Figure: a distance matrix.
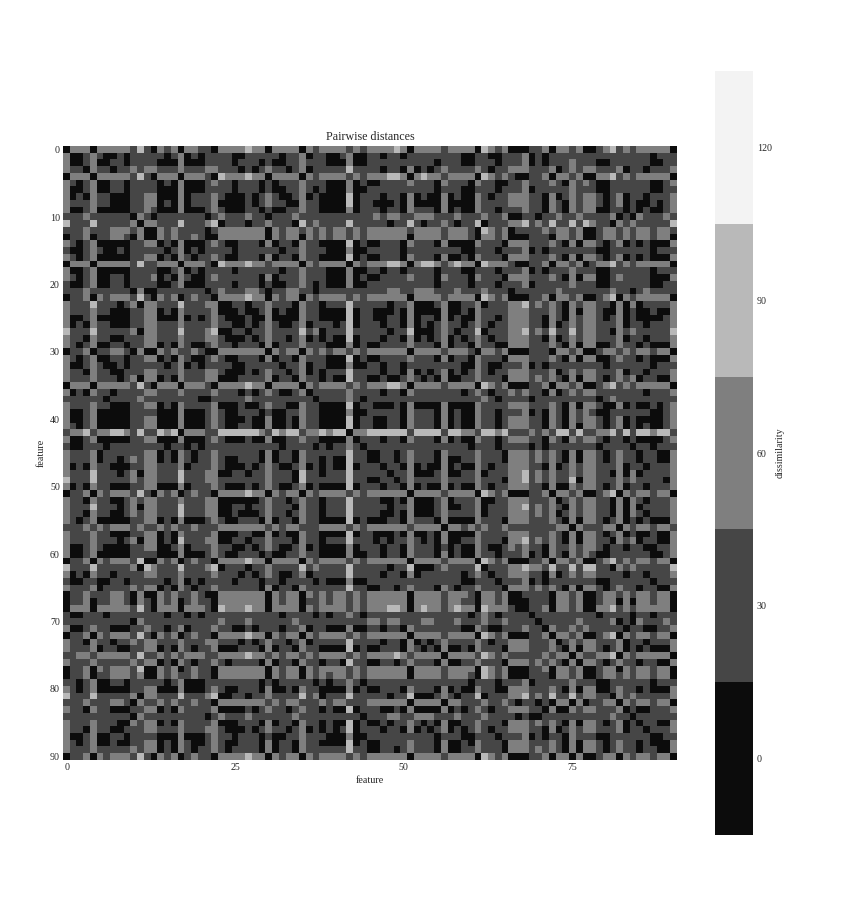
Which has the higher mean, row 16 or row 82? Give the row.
82
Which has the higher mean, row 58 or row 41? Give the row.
58
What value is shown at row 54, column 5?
30
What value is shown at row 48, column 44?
30
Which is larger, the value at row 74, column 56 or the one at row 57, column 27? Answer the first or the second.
the first
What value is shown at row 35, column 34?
60
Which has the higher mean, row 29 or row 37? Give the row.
37
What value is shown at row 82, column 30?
30
